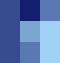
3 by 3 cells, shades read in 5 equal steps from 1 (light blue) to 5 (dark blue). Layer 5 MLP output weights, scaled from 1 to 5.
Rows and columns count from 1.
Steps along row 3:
down down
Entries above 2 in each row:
3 1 2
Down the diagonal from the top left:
4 2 1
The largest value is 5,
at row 1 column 2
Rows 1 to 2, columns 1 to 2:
4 5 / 4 2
